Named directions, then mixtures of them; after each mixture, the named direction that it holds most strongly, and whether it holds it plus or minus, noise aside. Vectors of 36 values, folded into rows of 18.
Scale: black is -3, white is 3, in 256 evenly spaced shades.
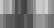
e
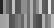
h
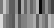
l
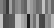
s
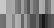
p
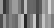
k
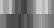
e, plus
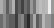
e, plus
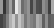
h, minus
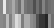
p, plus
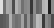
h, minus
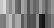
p, plus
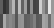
l, minus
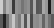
h, minus
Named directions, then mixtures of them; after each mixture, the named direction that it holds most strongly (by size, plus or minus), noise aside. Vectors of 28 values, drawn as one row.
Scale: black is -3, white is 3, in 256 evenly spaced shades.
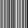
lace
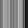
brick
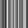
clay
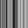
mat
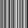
lace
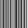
lace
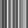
clay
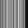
brick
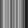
brick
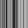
mat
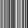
lace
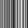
lace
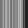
brick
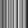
clay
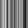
clay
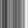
brick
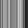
brick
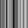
mat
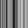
mat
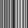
lace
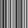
lace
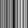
mat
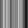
brick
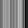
brick
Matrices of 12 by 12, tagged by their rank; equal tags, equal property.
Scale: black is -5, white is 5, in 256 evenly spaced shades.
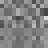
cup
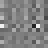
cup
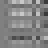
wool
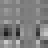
wool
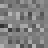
cup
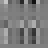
wool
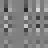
wool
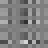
wool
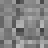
cup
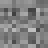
cup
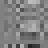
cup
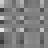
wool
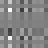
wool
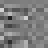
cup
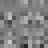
cup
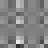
wool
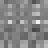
cup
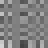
wool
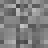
cup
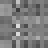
cup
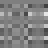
wool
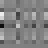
wool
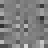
cup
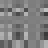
wool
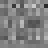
cup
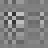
wool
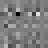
cup
